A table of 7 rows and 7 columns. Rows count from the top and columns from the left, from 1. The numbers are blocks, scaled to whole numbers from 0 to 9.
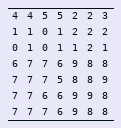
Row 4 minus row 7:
-1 0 0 0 0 0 0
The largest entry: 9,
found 5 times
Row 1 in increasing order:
2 2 3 4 4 5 5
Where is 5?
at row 1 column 3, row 1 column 4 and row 5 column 4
